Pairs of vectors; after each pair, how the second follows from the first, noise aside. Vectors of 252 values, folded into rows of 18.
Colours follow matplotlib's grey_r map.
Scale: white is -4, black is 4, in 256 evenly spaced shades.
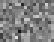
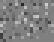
partly zeroed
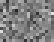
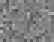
shrunk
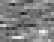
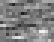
copied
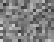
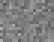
shrunk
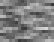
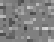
partly zeroed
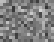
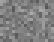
shrunk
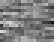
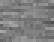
shrunk
